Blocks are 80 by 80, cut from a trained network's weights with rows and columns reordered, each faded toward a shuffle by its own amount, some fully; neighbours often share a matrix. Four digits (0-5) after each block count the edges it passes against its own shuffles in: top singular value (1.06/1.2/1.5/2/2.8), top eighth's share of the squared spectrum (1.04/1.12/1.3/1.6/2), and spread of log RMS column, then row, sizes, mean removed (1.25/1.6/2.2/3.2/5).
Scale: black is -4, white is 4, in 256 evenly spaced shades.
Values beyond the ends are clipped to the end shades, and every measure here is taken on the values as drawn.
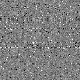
4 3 0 2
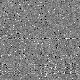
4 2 0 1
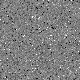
1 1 0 0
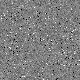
2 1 0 1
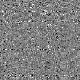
3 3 1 2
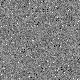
1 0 0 0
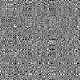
4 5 2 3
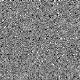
3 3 1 2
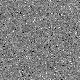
2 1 0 0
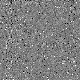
3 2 1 0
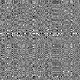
4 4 2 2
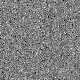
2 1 0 0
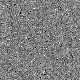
1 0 0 0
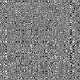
4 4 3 3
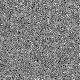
0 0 0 0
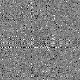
4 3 2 2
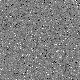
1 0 0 0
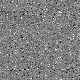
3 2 0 0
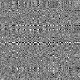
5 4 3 3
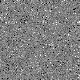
3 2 1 1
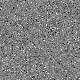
0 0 0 0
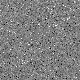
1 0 0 0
